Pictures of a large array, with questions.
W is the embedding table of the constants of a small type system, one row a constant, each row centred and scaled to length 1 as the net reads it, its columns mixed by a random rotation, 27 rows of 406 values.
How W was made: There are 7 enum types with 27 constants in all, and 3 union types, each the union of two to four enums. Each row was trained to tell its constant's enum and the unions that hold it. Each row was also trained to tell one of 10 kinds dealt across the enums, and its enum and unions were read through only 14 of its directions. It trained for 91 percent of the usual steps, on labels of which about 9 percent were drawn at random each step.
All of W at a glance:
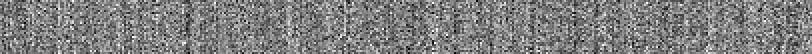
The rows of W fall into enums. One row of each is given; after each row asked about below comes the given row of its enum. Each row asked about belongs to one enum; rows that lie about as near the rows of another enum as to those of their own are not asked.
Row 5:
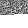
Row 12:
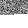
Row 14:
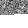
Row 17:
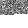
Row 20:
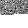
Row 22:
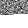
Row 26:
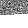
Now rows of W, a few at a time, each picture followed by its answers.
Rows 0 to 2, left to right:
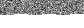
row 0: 14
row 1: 17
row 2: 12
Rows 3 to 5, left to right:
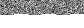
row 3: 22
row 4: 14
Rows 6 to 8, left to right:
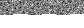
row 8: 22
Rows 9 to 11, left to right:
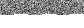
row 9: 17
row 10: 14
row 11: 14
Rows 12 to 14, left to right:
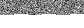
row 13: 5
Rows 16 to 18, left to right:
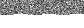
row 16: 22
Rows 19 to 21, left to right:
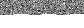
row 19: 5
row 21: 22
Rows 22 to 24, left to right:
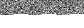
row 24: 5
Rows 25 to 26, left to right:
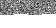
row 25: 20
